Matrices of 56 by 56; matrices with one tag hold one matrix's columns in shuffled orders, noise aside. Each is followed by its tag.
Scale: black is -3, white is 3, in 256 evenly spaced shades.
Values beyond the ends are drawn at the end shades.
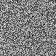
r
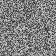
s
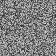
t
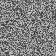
r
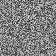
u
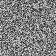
s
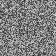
t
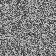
u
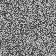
u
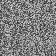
u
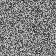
s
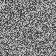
r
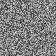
r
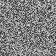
r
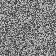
u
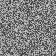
u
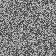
u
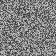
r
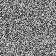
t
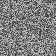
t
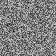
r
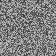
t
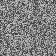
u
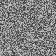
r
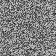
r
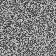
s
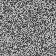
s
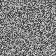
r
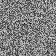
u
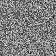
t
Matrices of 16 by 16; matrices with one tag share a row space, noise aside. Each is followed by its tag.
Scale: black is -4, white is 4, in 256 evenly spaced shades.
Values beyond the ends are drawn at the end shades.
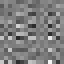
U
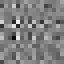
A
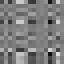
U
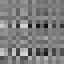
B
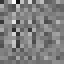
A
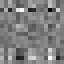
U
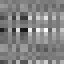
B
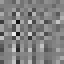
A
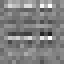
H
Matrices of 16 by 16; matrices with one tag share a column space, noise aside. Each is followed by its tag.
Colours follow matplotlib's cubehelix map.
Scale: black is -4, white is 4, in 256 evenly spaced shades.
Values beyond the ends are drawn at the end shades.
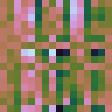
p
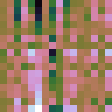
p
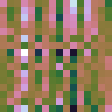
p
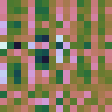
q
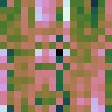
p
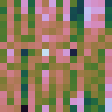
p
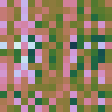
q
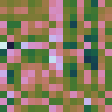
q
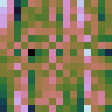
p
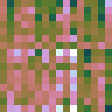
p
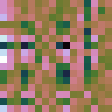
q
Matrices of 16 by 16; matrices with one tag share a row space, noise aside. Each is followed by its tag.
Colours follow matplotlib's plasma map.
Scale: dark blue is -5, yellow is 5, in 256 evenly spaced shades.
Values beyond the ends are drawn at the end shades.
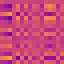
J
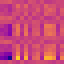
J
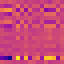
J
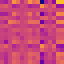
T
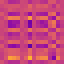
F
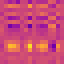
F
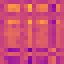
F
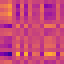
J
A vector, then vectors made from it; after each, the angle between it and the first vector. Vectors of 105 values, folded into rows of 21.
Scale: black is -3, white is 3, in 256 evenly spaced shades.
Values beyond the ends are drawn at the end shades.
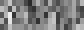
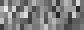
partly aligned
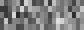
partly opposed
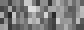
nearly opposite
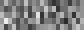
orthogonal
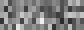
orthogonal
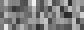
orthogonal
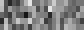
partly opposed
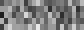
partly aligned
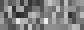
orthogonal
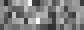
partly opposed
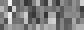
nearly parallel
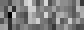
nearly opposite
